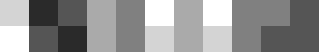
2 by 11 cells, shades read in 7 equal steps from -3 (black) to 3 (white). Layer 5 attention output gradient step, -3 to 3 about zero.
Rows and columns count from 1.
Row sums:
6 4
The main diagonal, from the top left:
2 -1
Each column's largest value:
3 -1 -1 1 0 3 1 3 0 0 -1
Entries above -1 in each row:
8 7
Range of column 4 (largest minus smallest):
0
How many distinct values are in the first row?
6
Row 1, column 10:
0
